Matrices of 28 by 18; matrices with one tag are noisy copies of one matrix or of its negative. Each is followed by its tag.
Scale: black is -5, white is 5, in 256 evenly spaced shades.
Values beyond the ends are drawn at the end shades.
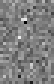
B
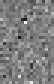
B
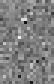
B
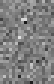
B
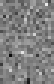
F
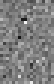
B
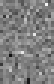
F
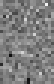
F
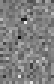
B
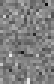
F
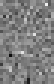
F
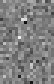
B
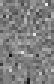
F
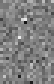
B
